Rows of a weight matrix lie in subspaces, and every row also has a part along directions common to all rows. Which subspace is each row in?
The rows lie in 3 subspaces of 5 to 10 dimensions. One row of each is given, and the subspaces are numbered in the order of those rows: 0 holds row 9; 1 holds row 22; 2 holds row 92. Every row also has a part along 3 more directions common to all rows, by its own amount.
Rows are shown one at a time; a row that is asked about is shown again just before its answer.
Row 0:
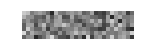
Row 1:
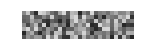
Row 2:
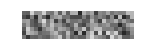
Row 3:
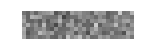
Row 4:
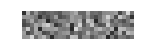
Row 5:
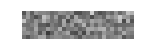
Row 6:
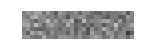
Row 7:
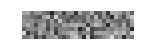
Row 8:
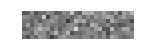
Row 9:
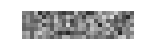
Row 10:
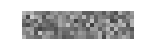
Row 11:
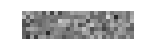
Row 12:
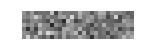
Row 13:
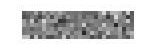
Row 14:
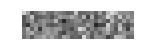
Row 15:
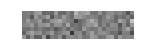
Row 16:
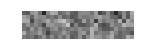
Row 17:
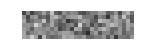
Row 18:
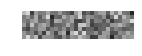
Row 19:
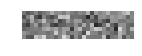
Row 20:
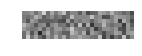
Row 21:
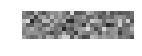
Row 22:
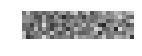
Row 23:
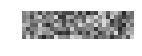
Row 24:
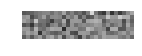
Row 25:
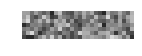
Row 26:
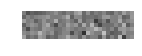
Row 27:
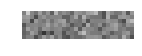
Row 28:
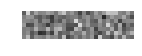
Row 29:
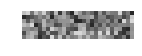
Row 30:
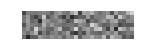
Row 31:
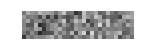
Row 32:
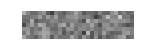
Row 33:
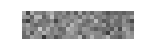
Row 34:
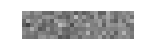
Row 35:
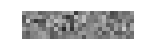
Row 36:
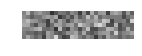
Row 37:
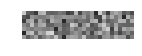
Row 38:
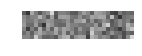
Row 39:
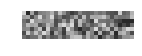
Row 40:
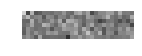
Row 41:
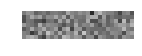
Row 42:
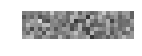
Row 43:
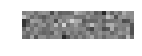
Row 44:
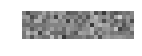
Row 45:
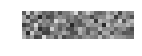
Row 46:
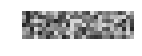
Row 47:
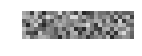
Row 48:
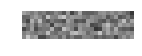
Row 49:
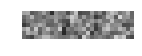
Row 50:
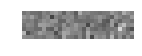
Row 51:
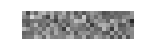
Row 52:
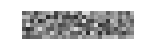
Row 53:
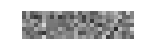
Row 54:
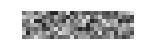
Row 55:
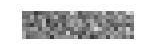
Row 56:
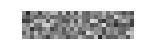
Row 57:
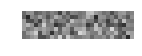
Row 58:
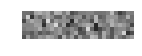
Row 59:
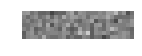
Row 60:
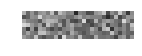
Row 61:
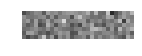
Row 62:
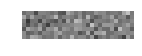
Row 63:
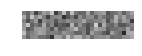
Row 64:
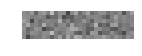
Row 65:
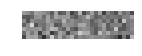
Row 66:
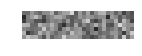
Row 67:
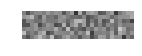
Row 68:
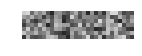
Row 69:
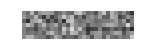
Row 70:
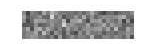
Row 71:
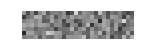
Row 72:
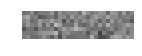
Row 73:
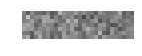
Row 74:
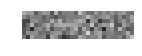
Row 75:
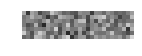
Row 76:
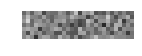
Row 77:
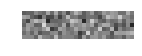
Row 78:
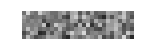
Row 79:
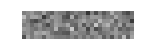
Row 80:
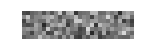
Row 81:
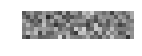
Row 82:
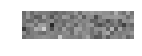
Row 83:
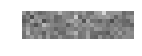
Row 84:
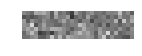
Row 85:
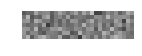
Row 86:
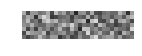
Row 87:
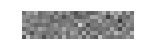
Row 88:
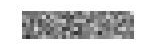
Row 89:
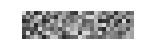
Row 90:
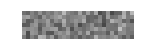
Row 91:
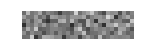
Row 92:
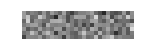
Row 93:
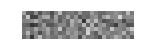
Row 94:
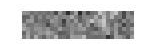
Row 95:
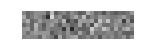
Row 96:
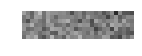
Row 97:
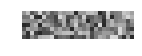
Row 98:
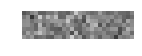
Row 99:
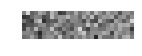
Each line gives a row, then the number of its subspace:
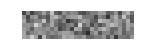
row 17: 2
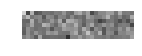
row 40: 2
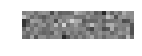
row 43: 2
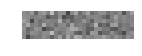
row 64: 1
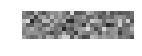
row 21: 2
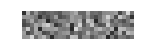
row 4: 2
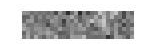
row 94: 0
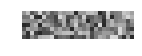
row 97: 0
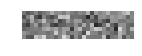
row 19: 0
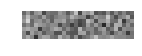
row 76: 2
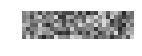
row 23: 0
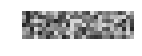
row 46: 2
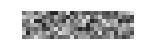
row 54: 2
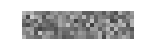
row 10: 1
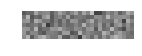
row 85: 2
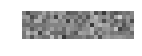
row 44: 2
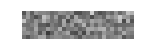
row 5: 2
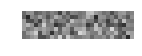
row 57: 1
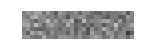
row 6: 2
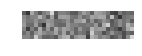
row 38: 0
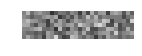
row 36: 0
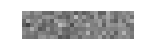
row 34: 1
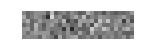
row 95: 2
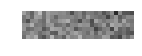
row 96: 1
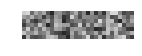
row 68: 0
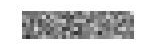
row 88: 1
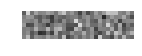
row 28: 0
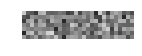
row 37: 0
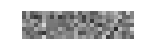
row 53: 1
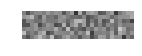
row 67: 0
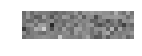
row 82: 1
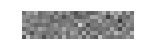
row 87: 0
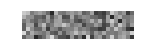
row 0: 0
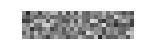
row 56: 2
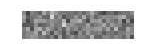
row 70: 2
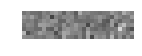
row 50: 0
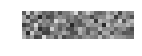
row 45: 2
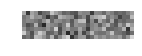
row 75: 0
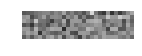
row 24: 2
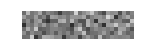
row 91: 2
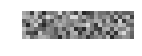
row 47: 1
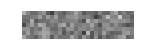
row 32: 0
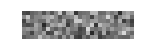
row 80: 1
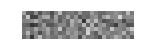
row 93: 2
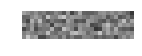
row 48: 1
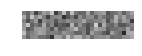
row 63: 1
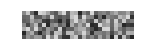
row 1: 0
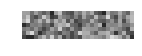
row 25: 2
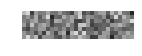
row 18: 1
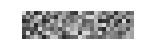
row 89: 2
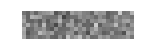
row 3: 1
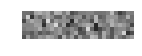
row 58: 1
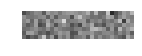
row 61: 0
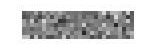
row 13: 2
